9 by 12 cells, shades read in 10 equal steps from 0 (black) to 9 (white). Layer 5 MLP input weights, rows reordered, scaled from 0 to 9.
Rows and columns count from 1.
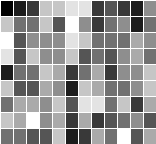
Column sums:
47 34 43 50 51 41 50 40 31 45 34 47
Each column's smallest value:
0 1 2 3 3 1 2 2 2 2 1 3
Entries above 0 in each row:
11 12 12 12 12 12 12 12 12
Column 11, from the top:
1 1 6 6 5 5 2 5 3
